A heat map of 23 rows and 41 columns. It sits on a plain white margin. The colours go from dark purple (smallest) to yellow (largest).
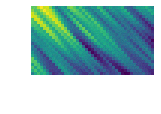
Mirror symmetry: none. Lone odd cells: none. Slope: up to the top left. Grain: diagonal, down to the right. Ninth with the highest average: top left.
